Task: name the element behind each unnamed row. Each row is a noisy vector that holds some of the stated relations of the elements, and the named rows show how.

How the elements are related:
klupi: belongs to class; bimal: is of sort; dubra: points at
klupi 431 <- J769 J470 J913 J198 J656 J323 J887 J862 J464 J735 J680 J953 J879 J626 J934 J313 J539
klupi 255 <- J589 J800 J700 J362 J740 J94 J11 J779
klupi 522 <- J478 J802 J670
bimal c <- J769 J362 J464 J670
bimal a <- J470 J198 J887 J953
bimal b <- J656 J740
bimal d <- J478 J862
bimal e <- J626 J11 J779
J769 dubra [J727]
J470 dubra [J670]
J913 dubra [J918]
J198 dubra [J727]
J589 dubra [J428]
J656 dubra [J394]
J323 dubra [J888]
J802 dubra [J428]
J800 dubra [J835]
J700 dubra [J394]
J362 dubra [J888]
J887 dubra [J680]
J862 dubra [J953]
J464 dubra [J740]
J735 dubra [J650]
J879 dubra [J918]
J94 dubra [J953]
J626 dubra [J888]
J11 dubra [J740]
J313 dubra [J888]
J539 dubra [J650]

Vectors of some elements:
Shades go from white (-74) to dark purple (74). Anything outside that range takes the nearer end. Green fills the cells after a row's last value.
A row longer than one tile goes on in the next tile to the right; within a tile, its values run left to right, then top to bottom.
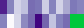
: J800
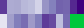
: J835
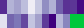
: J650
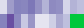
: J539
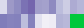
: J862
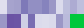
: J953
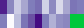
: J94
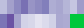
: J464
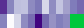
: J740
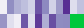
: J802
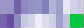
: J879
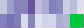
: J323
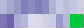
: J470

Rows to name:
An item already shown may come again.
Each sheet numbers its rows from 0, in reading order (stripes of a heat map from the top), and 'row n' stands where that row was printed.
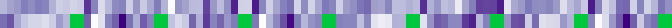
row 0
J470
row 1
J589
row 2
J478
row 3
J94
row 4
J862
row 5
J888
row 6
J953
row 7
J800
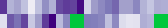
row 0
J650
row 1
J862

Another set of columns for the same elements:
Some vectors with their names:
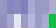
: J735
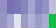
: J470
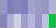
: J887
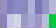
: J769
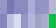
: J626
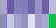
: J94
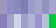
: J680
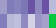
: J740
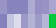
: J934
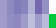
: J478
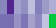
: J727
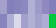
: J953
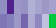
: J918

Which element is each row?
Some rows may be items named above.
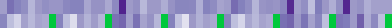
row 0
J862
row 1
J934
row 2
J888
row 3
J464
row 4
J862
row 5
J727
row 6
J918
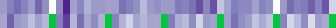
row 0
J670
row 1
J650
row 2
J862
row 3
J740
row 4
J802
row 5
J11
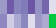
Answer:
J362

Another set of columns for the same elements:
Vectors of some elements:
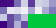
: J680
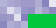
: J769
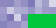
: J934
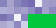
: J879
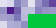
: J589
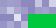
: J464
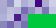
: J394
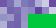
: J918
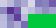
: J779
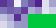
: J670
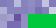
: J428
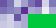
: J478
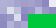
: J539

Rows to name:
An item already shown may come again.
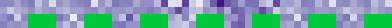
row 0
J934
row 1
J862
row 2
J888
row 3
J362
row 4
J918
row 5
J470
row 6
J934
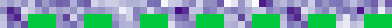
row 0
J740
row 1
J953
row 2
J656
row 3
J800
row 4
J700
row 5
J740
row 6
J802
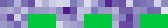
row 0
J953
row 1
J94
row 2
J835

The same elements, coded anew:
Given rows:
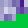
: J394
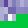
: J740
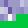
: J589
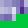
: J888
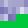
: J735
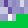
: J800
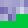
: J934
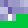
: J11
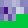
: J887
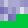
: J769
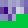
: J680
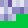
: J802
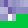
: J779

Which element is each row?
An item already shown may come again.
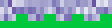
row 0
J478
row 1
J934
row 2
J656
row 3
J802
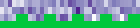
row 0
J802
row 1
J953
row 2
J835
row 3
J800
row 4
J700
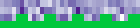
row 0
J888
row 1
J670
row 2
J918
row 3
J470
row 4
J362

